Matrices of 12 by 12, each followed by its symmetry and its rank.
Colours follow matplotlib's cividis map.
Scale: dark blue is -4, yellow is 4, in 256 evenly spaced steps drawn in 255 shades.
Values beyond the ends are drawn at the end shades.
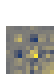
symmetric, rank two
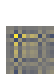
symmetric, rank one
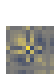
symmetric, rank two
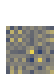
symmetric, rank two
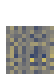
neither, rank two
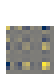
symmetric, rank one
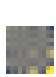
symmetric, rank one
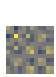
symmetric, rank two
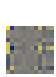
neither, rank two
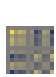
symmetric, rank one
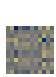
neither, rank two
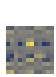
neither, rank two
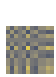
symmetric, rank one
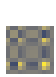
symmetric, rank one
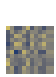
neither, rank two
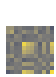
symmetric, rank two
